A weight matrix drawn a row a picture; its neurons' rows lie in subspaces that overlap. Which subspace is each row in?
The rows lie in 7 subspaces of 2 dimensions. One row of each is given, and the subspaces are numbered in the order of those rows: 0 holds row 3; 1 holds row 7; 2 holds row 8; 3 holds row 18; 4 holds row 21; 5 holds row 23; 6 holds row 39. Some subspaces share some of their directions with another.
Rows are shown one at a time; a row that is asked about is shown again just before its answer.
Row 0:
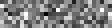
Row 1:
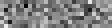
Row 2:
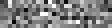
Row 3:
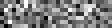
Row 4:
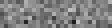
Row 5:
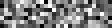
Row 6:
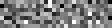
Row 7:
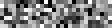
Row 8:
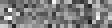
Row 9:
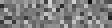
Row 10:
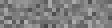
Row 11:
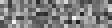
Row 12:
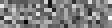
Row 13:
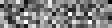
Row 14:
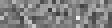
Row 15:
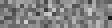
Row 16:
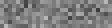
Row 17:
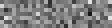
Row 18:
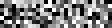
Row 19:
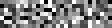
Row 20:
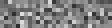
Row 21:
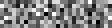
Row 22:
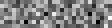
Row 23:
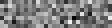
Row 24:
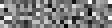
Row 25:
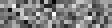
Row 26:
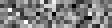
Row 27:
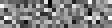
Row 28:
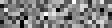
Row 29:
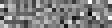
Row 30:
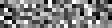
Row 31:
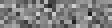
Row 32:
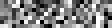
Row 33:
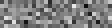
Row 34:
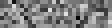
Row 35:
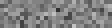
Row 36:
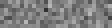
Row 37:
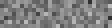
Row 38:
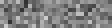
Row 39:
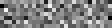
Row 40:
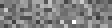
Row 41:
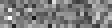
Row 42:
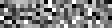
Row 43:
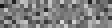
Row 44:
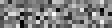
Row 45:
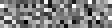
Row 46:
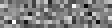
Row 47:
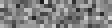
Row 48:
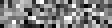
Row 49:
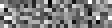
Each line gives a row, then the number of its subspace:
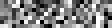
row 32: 4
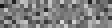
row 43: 3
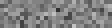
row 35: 6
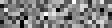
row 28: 6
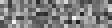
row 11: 5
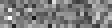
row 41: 2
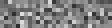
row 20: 6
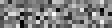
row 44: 6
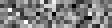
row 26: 2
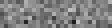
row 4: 0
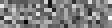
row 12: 3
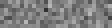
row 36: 4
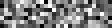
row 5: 1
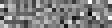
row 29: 5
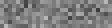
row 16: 0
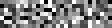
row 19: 1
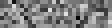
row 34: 3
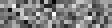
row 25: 2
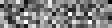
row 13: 0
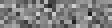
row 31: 2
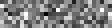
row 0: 6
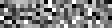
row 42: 3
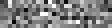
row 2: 5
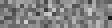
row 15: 4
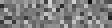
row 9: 6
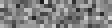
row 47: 1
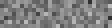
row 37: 4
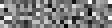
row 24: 5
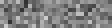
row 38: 0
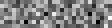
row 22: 4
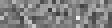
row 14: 3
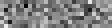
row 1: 0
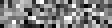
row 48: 1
